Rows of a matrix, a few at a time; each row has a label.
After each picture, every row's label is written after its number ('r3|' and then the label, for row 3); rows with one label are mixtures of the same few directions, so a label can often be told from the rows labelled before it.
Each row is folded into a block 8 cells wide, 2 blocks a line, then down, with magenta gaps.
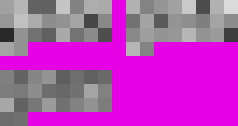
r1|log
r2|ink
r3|log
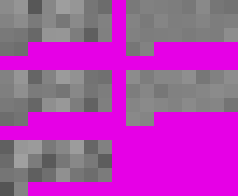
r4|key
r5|ink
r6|key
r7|ink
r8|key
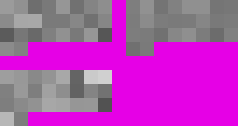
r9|log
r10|key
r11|ink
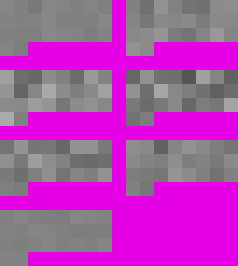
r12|key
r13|key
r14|key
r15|ink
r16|ink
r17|key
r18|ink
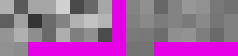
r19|ink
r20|key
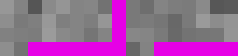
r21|key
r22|ink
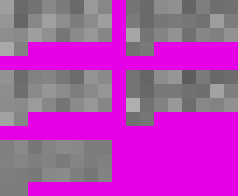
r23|key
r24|log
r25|key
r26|log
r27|key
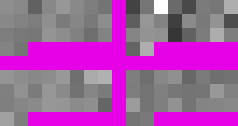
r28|key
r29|key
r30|ink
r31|log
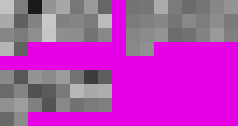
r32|key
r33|key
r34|ink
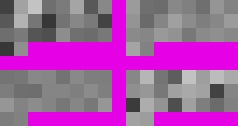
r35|key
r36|key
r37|log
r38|log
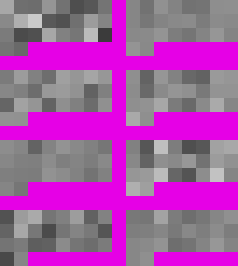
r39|log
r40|key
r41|log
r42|key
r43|key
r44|key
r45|key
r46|key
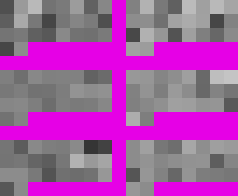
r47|key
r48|log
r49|ink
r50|ink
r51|ink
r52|log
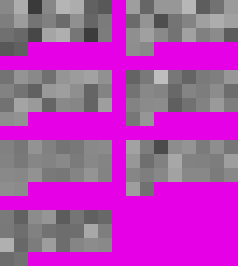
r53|key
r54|ink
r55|log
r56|key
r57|key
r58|key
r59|log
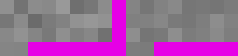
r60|ink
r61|log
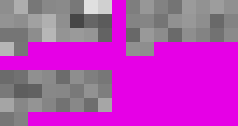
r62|ink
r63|log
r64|log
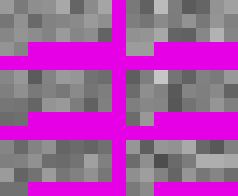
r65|ink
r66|key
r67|key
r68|key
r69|log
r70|ink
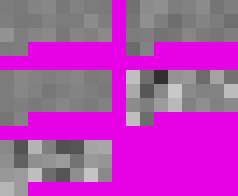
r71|log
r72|key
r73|key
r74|key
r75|key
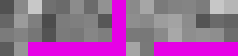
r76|key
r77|ink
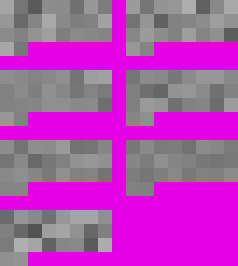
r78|key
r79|ink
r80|ink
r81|log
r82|ink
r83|ink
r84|log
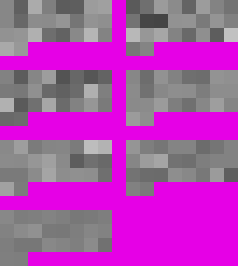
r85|key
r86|log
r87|log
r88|key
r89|ink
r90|log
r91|log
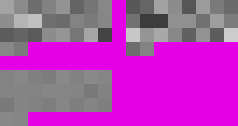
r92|log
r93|log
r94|log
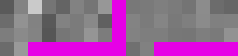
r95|key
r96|ink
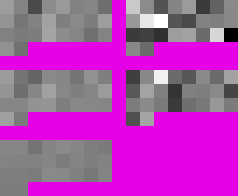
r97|key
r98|log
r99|key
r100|key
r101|key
